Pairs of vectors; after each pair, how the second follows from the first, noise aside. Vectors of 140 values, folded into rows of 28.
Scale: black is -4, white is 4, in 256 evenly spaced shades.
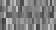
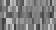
copied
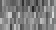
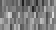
copied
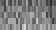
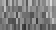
negated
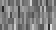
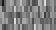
shuffled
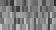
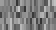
shuffled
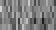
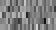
shuffled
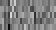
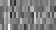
negated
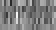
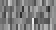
shuffled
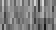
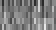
negated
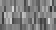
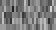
negated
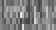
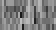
negated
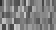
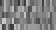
copied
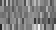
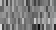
negated
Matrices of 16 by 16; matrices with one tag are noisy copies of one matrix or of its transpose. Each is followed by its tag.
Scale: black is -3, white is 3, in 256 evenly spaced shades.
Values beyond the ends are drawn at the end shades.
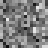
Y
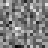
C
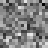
Y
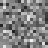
C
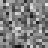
C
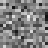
C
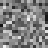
C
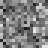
Y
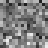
Y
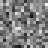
C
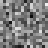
C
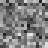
Y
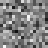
C
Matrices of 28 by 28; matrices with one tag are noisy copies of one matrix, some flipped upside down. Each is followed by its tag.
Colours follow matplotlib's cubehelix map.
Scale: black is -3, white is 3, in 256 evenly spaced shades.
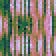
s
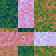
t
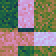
t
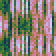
s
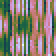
s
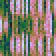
s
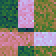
t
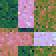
t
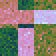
t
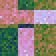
t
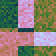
t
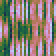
s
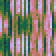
s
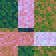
t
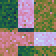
t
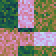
t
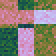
t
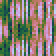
s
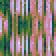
s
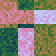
t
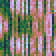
s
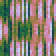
s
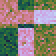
t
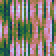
s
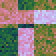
t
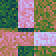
t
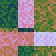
t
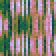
s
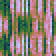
s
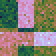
t
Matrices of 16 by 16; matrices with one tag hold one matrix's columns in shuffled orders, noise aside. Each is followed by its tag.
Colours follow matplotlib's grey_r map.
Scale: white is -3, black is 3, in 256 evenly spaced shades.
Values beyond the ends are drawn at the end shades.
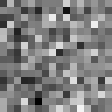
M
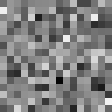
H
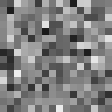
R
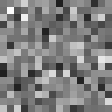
H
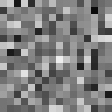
R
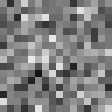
H
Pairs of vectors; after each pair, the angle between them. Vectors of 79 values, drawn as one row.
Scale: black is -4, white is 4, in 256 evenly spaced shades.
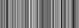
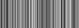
nearly parallel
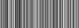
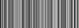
partly opposed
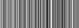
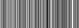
nearly parallel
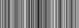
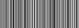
partly opposed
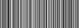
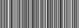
nearly opposite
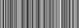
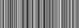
nearly parallel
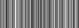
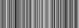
nearly opposite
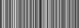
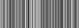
orthogonal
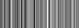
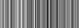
nearly opposite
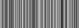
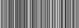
partly aligned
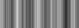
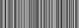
orthogonal
